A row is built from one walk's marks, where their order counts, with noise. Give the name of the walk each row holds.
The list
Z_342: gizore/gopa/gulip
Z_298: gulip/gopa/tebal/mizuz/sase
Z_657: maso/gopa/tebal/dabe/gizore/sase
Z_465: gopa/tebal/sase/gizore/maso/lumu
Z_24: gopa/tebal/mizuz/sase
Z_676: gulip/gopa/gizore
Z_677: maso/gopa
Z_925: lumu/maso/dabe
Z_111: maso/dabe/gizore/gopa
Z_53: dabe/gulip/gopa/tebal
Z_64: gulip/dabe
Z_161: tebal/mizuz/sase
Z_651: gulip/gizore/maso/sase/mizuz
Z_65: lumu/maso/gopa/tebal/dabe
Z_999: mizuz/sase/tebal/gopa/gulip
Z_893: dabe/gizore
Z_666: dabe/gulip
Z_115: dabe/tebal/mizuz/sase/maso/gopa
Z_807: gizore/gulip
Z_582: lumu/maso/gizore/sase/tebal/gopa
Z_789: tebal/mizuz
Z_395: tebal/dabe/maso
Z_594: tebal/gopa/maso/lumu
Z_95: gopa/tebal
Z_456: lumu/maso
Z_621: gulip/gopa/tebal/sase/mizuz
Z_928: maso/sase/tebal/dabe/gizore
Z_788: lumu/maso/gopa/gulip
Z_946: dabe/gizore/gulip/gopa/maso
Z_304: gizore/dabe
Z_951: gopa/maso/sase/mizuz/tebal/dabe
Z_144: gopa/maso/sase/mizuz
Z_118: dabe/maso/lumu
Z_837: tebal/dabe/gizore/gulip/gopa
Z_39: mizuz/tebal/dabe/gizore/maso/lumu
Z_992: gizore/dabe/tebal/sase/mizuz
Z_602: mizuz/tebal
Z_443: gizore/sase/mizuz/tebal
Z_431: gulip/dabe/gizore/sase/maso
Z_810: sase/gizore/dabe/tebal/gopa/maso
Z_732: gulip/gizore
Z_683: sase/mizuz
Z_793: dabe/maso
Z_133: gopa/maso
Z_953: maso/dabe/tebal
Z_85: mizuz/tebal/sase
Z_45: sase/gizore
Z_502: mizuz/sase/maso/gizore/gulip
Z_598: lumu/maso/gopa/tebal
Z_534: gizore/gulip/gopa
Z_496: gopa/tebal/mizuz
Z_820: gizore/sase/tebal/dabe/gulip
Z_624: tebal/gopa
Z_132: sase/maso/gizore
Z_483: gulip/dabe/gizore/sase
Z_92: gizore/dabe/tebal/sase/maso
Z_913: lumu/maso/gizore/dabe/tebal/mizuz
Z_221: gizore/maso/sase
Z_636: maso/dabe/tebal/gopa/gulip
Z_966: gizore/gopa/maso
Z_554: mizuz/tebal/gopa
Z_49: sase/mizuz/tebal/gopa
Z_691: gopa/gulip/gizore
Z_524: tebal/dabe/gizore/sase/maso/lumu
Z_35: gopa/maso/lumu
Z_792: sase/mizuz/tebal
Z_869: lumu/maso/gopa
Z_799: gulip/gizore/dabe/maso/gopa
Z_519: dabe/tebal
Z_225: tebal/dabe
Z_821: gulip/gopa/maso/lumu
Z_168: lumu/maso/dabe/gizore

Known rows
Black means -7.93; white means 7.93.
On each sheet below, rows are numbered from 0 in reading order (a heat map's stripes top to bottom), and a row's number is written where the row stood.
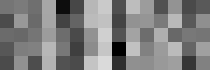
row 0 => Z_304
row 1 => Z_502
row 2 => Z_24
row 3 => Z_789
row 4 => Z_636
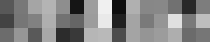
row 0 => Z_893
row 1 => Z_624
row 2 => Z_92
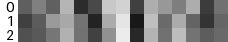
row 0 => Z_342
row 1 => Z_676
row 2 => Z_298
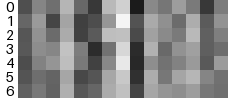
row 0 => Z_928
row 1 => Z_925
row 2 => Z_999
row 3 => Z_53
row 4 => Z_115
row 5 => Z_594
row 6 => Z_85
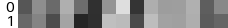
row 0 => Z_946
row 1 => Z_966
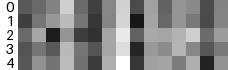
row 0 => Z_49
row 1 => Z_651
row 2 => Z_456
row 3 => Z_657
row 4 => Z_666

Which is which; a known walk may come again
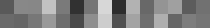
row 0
Z_53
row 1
Z_24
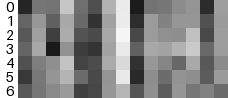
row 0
Z_677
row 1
Z_168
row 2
Z_788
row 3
Z_456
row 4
Z_534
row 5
Z_799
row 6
Z_465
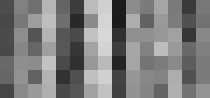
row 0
Z_928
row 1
Z_621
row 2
Z_636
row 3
Z_431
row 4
Z_992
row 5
Z_820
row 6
Z_554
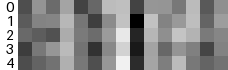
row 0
Z_502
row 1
Z_789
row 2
Z_161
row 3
Z_651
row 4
Z_483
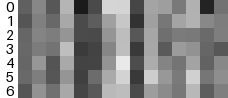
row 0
Z_807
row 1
Z_524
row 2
Z_951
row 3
Z_443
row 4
Z_65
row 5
Z_225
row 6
Z_999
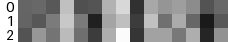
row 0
Z_221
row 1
Z_45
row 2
Z_666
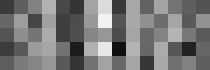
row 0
Z_821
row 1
Z_925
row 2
Z_602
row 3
Z_732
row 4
Z_95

